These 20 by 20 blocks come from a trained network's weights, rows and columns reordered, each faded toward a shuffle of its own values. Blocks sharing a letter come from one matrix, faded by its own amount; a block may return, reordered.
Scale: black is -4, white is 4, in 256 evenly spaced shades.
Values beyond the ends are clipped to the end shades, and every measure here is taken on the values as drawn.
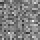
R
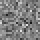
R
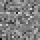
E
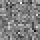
E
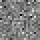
E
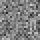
R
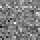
E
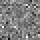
E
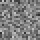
R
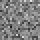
E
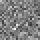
R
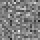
R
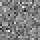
E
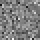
E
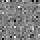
E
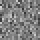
R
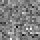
E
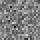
R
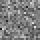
E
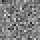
E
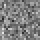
R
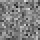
E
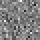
E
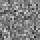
R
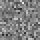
R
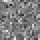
R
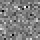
E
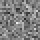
R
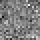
E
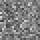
R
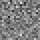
R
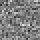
R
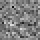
R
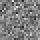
R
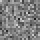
R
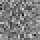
R
